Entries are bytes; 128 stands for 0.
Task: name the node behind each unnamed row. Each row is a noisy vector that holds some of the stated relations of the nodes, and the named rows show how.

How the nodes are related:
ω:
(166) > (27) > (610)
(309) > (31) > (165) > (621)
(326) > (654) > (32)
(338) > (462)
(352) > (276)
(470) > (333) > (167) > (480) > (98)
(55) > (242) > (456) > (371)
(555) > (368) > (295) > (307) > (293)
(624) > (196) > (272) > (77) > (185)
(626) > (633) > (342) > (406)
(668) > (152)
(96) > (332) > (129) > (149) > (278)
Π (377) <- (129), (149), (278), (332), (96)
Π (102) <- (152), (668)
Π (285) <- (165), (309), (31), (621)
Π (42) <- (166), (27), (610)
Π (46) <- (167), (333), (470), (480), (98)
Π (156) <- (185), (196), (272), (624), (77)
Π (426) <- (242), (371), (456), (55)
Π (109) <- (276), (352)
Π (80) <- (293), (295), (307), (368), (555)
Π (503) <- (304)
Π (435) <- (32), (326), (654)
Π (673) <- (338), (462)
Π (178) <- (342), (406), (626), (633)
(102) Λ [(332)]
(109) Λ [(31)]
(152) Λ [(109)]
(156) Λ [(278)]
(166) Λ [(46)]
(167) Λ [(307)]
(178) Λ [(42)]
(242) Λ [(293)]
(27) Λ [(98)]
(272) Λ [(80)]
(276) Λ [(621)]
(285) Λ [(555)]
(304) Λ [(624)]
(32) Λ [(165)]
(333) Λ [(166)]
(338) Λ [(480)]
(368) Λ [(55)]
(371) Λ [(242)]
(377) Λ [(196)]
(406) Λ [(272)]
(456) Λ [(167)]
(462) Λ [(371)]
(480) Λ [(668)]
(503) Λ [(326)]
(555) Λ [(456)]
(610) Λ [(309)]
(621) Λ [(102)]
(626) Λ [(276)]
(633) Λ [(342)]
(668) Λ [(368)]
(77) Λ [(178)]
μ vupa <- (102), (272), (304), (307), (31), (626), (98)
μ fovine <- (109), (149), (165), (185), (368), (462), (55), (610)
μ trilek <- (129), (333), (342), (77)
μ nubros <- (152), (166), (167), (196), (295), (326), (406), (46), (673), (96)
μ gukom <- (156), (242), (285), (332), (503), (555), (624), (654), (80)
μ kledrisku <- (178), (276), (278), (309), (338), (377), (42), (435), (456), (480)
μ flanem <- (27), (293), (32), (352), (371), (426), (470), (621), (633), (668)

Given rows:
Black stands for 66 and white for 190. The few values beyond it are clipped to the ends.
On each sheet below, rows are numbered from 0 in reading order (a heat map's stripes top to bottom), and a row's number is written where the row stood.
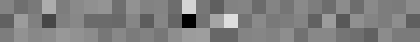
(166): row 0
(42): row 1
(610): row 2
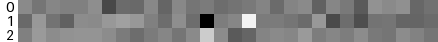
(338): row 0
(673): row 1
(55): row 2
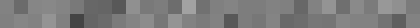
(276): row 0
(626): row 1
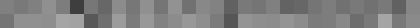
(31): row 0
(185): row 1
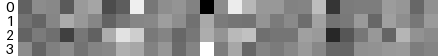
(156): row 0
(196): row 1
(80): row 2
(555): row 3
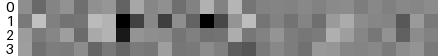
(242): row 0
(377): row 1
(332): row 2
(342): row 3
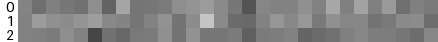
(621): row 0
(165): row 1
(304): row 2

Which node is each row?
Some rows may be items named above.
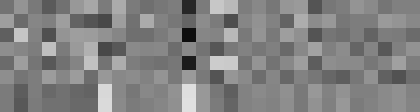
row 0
(285)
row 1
(77)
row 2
(109)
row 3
(96)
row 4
(503)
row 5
(152)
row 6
(293)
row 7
(293)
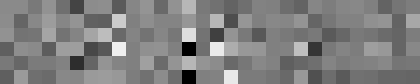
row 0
(98)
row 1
(624)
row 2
(167)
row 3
(156)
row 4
(307)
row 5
(673)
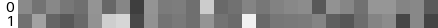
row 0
(480)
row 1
(46)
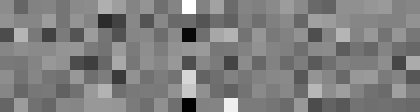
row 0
(555)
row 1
(278)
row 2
(102)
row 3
(462)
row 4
(272)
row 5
(480)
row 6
(470)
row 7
(673)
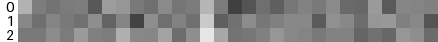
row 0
(333)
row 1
(480)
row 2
(368)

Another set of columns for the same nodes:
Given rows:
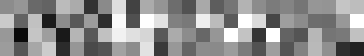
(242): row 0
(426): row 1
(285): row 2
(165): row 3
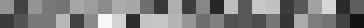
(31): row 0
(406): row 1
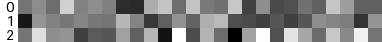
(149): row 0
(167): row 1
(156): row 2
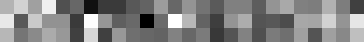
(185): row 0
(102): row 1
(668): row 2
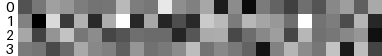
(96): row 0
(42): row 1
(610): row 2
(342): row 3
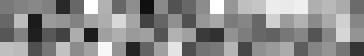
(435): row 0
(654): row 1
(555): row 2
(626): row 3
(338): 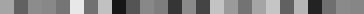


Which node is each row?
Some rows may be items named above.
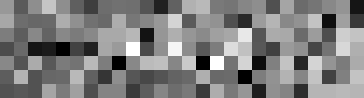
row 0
(610)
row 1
(342)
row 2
(503)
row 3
(80)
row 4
(377)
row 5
(333)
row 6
(332)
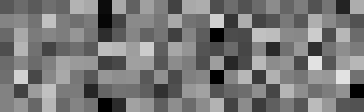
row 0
(470)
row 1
(149)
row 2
(77)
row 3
(295)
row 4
(129)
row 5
(624)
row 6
(610)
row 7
(149)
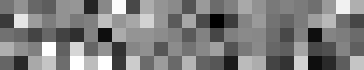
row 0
(242)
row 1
(196)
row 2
(293)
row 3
(462)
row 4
(673)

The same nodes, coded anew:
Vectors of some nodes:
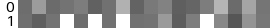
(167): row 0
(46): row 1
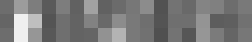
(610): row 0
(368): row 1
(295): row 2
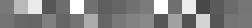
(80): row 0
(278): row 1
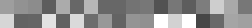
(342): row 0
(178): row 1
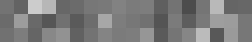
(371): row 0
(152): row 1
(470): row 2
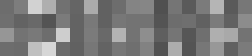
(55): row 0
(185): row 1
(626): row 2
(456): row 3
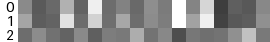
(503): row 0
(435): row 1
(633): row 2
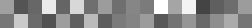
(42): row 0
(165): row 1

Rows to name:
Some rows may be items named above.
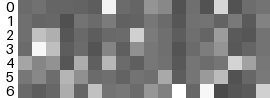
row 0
(149)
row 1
(185)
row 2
(293)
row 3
(368)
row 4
(342)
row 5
(480)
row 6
(109)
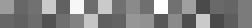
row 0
(102)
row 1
(332)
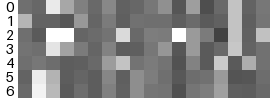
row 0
(242)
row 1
(77)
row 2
(426)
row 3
(242)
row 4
(96)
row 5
(368)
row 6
(368)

